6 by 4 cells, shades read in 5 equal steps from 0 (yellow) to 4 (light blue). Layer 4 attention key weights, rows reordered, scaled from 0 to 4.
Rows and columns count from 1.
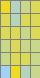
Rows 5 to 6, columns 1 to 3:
2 1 1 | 4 0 3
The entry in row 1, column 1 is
0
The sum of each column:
10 9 11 9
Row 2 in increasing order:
1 1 1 3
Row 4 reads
2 1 2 2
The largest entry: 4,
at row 6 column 1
